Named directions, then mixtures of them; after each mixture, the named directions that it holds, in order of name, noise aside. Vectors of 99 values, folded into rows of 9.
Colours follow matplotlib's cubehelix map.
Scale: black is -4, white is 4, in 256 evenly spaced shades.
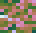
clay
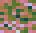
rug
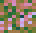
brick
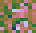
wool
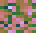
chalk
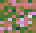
brick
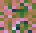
wool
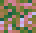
brick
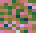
rug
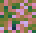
brick, wool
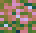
rug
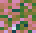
clay, wool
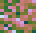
chalk, clay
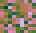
brick, chalk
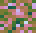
chalk, wool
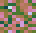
chalk
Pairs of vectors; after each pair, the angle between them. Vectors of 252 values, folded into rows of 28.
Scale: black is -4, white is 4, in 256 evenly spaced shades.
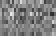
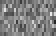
partly opposed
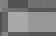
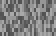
orthogonal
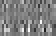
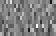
partly opposed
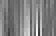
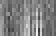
nearly parallel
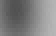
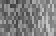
partly aligned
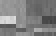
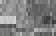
nearly parallel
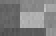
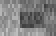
nearly opposite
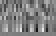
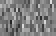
partly opposed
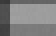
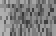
partly opposed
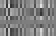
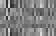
nearly parallel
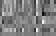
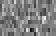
partly aligned
